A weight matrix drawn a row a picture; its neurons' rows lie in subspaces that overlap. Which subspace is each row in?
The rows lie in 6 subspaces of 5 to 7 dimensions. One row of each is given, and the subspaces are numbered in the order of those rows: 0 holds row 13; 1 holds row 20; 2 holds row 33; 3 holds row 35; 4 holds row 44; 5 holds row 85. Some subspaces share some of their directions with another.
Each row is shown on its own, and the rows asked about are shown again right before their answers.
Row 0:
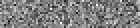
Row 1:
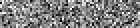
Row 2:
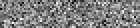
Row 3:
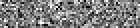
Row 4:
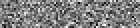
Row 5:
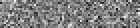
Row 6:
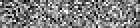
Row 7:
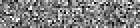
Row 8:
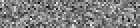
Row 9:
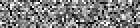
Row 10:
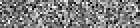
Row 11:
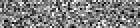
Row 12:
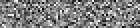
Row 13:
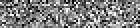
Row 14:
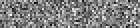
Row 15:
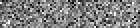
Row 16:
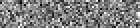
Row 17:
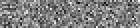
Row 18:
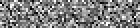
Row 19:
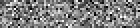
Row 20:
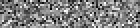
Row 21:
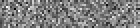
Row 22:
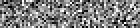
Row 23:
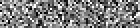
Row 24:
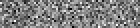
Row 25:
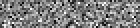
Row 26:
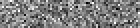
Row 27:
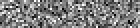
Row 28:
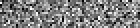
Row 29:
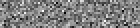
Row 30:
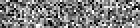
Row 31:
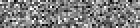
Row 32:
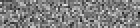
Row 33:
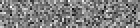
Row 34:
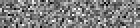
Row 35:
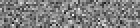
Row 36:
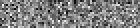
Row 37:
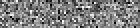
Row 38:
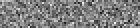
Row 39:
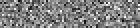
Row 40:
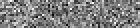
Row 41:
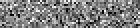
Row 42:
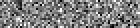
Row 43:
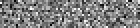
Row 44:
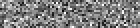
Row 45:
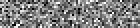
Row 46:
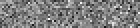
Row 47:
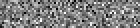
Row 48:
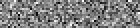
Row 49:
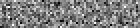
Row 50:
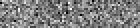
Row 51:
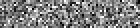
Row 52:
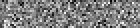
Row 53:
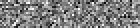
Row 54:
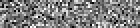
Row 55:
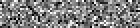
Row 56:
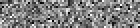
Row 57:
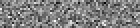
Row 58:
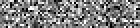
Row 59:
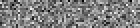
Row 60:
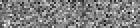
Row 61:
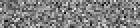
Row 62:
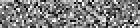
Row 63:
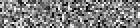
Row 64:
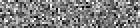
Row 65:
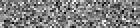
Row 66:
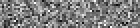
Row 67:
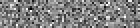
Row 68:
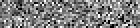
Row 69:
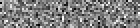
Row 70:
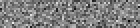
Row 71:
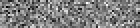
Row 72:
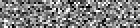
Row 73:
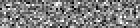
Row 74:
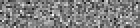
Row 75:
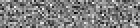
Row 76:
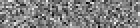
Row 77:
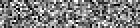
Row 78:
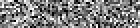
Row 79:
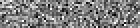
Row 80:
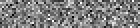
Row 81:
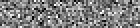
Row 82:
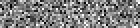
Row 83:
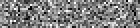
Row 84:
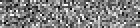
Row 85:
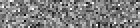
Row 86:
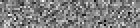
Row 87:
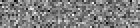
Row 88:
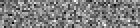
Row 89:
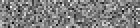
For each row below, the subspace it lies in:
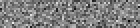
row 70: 4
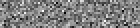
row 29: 4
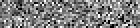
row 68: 4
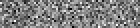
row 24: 1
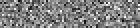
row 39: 4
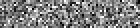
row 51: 0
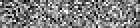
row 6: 1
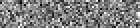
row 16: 4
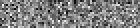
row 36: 1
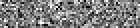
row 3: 1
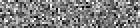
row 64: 1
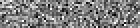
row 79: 4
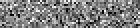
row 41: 0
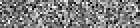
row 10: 0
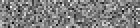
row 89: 3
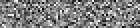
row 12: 5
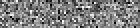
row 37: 1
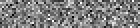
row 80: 1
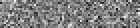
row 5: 2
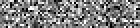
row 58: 5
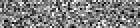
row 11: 4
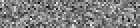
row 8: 3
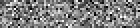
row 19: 2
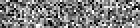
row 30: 5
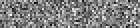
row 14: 2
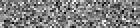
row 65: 5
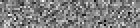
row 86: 3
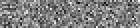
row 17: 5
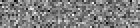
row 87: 2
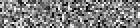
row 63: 4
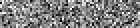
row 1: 2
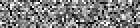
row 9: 0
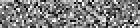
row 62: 0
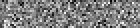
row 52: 3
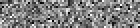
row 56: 1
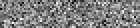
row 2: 5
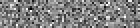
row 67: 4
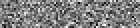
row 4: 5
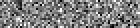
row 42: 4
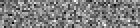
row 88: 2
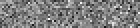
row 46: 1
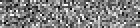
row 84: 0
